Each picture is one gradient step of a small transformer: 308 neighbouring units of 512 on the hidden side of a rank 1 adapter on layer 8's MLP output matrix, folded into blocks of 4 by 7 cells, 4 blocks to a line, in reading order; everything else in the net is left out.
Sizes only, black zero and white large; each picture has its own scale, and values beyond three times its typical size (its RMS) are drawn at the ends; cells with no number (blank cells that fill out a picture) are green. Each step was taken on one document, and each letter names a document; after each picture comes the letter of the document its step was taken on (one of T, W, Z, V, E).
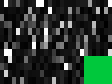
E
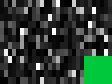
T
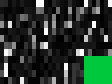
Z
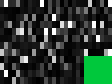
E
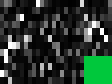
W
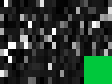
W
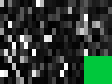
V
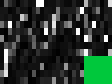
Z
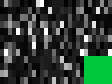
E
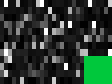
E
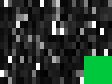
T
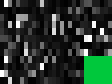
Z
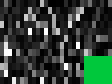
E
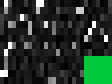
W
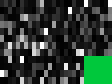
Z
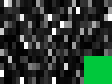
W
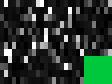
E
